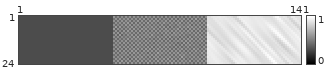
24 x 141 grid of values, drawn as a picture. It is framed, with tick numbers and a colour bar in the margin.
It is made of 1 by 3 panels. Panel 1,1: low, flat. Panel 1,2: middling, checkered. Panel 1,3: very high, slanting down to the right, faint in contrast.
